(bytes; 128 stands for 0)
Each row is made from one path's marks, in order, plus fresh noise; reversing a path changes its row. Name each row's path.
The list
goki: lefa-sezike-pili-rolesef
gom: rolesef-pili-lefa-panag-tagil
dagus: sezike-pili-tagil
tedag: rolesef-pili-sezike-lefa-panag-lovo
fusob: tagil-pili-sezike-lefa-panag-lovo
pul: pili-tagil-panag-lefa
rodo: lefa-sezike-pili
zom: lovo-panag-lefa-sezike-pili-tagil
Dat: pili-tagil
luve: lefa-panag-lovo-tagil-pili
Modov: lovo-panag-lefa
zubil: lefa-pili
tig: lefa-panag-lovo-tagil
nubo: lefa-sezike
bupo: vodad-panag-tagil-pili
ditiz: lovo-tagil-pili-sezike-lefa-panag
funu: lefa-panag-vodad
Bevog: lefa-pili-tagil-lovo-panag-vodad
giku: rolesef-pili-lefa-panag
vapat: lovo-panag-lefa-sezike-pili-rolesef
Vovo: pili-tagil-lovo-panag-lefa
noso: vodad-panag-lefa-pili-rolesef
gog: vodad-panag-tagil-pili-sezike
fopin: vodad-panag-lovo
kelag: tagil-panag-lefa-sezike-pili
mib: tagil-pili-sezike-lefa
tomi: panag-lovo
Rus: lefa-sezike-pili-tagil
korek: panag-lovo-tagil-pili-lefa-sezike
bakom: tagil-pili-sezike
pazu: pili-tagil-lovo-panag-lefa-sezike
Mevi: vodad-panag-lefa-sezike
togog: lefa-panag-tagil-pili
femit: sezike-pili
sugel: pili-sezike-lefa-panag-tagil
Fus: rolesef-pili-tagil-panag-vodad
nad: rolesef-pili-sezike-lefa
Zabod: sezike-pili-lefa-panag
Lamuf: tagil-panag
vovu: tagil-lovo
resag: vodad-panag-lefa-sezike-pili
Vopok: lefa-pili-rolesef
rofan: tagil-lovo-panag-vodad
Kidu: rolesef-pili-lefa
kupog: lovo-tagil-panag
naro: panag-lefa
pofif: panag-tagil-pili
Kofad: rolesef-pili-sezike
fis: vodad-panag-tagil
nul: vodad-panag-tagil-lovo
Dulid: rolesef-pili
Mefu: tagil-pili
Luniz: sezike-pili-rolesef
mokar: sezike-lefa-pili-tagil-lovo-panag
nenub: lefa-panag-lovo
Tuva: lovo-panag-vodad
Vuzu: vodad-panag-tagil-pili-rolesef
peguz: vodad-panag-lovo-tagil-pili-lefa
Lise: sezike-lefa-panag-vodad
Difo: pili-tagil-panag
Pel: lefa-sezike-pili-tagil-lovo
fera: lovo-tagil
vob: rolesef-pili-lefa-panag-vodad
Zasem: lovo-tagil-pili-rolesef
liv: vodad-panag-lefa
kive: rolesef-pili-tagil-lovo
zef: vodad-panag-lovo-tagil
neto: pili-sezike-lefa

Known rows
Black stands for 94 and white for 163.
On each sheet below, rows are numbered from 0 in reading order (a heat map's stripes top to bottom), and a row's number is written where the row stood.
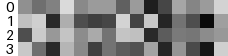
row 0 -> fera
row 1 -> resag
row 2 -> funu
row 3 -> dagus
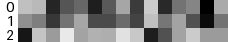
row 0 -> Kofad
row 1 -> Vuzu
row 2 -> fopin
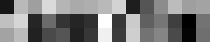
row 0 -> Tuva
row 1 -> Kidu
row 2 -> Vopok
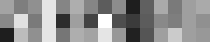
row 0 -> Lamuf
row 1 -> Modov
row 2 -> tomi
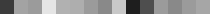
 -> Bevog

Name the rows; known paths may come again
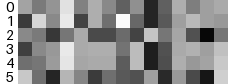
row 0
Lamuf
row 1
nenub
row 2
Vuzu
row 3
nul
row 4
zef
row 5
dagus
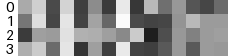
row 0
giku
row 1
tedag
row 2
Bevog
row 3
Vovo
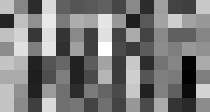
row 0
zom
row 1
tomi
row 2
Zabod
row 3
Modov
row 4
Kofad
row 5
Luniz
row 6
bakom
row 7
togog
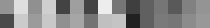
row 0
liv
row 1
funu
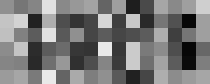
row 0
fera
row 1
resag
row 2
gom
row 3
noso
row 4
Zasem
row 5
mokar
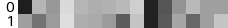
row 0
Tuva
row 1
fis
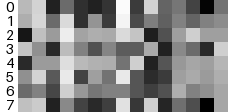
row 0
Kidu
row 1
naro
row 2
fopin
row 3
gog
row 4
rofan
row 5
fusob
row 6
kive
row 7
rodo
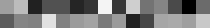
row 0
Vopok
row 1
vovu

